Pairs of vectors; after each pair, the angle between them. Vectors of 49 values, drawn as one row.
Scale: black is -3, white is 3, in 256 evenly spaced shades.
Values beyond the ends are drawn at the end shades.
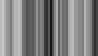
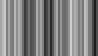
nearly parallel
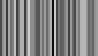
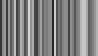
nearly parallel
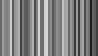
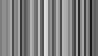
nearly parallel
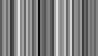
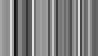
partly opposed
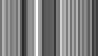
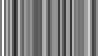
orthogonal
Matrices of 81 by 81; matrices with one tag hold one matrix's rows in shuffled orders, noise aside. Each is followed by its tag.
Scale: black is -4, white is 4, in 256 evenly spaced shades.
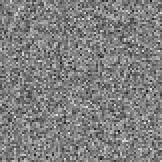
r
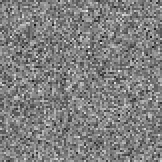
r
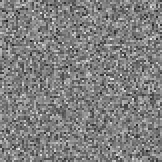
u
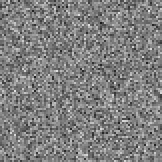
r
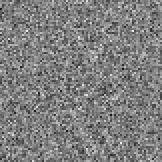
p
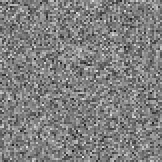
p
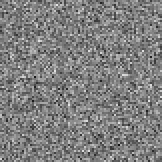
r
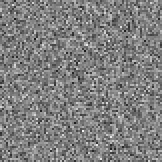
p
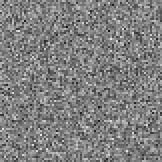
u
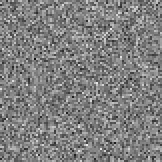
p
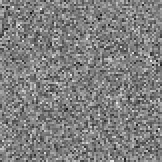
u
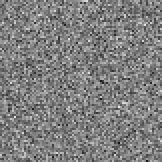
r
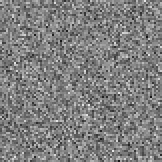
r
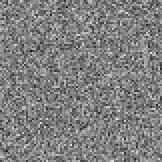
u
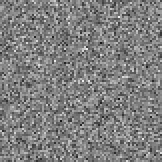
r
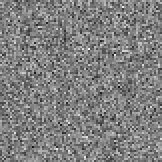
r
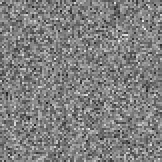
r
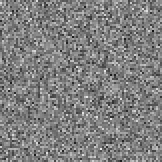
p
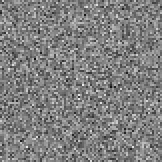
p
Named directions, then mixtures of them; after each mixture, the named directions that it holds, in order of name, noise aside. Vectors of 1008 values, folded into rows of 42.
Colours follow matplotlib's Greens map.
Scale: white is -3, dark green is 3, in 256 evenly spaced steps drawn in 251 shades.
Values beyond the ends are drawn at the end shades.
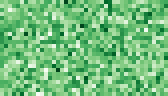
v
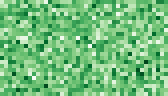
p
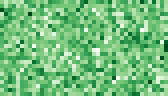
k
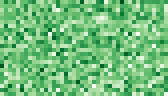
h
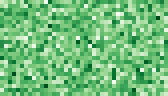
k, p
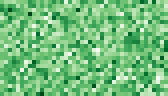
k, v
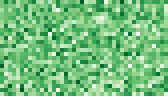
h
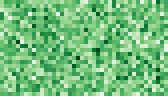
k, p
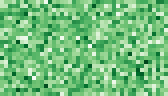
p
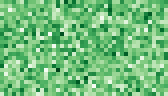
h, v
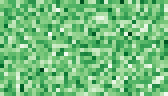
h, k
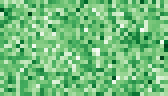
k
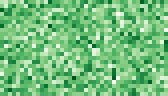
k, p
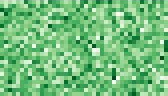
k, p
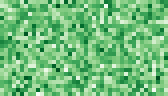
p, v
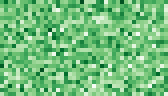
h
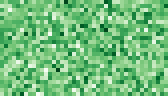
v
